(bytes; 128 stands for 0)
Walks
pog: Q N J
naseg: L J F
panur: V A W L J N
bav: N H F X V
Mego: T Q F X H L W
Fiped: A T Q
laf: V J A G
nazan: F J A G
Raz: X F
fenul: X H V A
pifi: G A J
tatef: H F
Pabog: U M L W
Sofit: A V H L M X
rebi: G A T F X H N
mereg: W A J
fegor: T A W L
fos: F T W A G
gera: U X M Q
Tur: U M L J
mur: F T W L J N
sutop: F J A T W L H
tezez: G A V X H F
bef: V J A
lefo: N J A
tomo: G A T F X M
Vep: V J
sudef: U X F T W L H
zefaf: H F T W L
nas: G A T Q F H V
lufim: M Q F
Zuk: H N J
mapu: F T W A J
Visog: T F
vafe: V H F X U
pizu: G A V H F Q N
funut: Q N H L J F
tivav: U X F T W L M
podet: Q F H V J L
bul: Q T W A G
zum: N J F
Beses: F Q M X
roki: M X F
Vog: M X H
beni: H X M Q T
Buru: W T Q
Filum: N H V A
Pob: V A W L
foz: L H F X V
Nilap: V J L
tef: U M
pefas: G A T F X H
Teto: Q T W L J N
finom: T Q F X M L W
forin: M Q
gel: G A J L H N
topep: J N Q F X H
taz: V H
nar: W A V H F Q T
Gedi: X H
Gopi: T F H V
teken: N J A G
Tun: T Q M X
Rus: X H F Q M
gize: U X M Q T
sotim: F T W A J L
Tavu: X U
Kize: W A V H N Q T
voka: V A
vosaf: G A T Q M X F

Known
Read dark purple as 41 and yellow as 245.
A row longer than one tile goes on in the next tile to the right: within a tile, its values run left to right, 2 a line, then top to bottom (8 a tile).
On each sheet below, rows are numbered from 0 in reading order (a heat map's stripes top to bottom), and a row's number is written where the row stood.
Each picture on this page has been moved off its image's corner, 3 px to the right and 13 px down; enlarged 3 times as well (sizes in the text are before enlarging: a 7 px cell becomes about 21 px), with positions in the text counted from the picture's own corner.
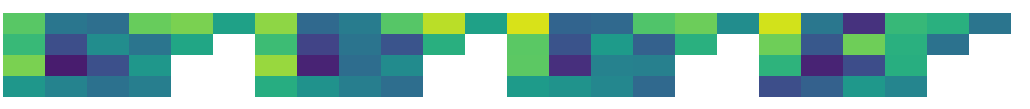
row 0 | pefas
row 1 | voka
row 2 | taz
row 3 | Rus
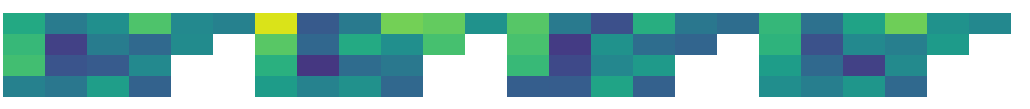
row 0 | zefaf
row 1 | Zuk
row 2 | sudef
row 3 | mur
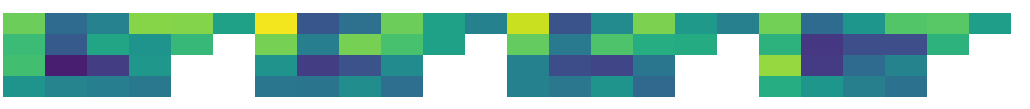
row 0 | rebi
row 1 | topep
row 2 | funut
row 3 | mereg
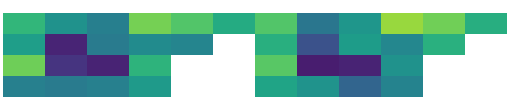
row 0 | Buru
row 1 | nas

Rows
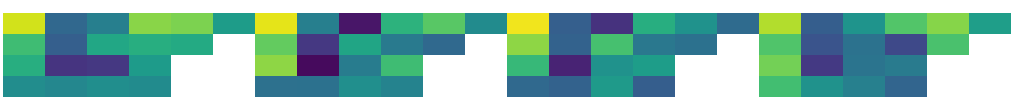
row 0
pog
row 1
Tavu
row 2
vafe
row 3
bef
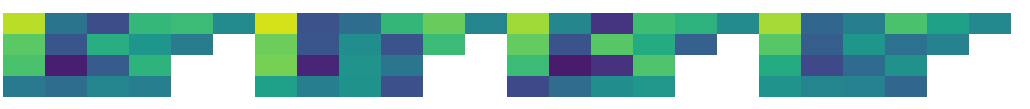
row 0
Raz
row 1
fenul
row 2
Beses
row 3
naseg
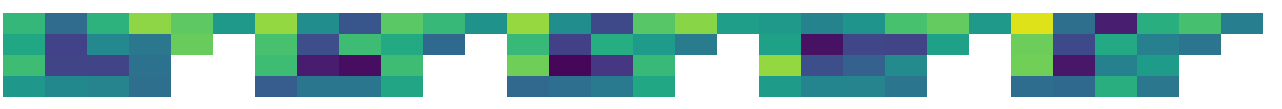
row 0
Kize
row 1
lufim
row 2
forin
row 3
fegor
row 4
Vog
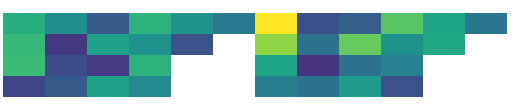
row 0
finom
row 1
bav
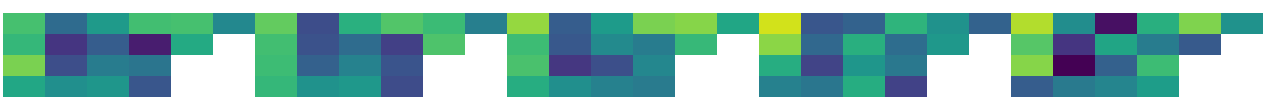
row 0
Pob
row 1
panur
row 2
lefo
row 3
foz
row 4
tef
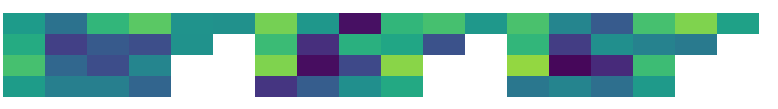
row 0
sotim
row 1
gize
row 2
tomo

